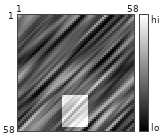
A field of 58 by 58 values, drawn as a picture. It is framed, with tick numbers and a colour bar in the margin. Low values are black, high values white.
Ninth with the highest average: bottom middle. Grain: diagonal, up to the right. Odd patch: higher, in the bottom middle.
